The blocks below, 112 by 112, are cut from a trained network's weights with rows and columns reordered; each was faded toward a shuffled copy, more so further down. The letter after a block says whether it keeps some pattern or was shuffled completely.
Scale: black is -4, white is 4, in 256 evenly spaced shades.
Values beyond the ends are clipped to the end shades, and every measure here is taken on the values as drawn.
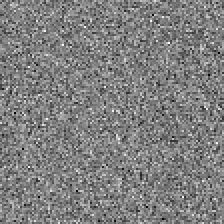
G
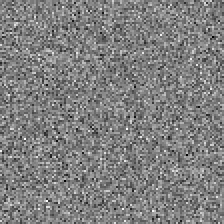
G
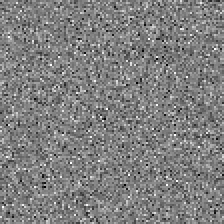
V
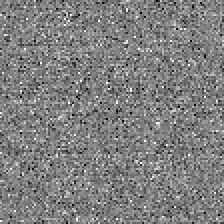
G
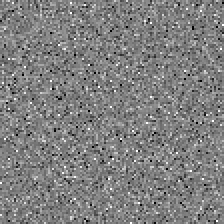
V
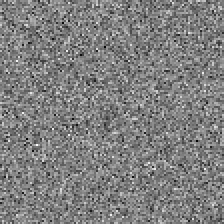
V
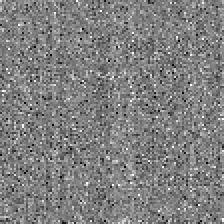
G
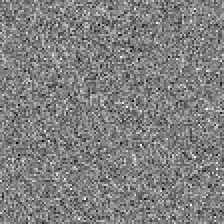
V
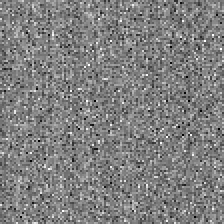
G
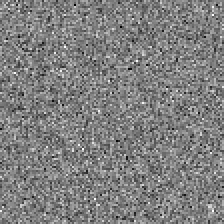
V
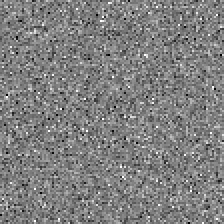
V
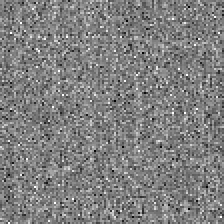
G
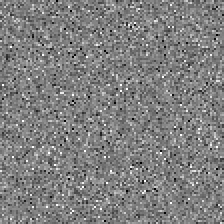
V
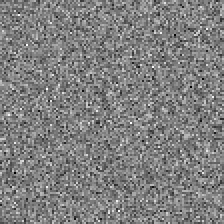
V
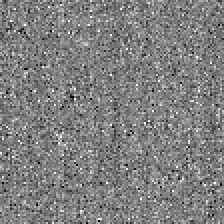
G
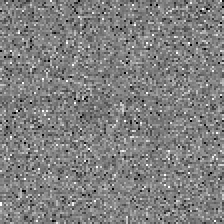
G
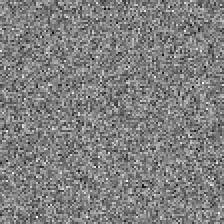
G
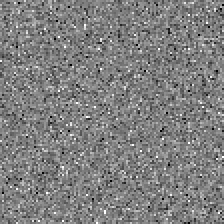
V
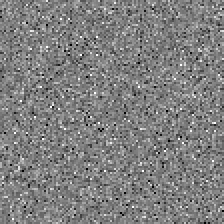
V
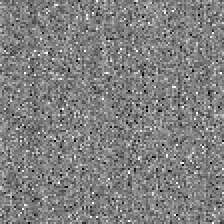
G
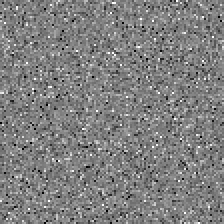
V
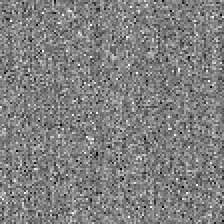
G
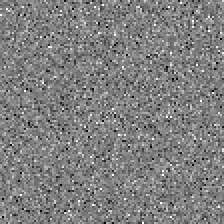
V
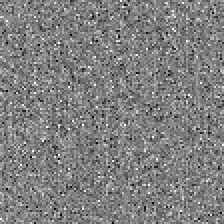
G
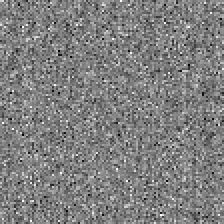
G
